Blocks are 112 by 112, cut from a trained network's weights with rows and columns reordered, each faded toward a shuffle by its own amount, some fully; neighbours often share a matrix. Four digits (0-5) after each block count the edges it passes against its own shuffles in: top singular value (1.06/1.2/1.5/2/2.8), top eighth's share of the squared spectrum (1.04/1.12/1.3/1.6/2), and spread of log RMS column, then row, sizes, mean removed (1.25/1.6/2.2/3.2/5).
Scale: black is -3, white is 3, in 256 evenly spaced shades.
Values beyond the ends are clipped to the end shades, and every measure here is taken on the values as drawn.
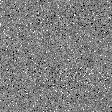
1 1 0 1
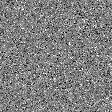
2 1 0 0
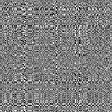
5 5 3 4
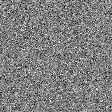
1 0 0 0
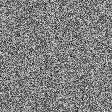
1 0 0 0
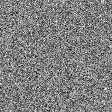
2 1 0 0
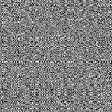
5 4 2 3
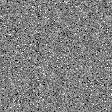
2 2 0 1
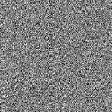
4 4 2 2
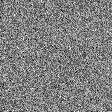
1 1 0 0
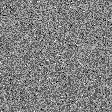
0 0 0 0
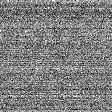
4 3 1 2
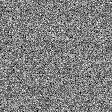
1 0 0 0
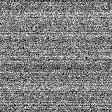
4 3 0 2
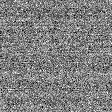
2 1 0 0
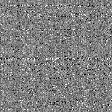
3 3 1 3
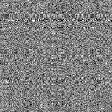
4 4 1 3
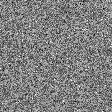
1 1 0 0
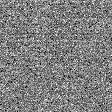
1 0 0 0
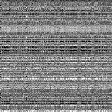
5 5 3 4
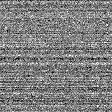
4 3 1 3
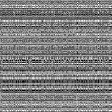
5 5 3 4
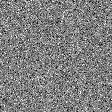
2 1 0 0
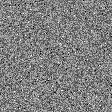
1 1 0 0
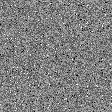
0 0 0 0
